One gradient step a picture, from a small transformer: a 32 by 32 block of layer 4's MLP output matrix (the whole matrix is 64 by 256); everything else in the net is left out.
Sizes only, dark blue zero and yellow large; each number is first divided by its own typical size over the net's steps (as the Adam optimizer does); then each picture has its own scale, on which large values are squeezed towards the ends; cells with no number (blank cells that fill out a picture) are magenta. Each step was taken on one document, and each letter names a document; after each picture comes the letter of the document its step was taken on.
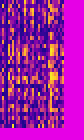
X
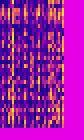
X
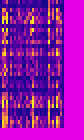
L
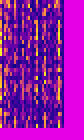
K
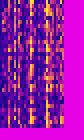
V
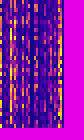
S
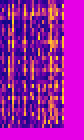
X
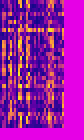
V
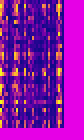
L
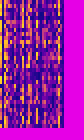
K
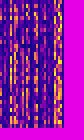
S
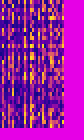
X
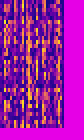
K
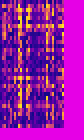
V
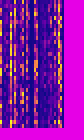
S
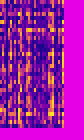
V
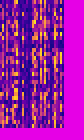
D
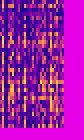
X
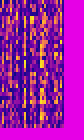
D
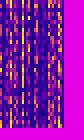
S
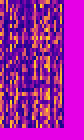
D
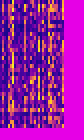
X
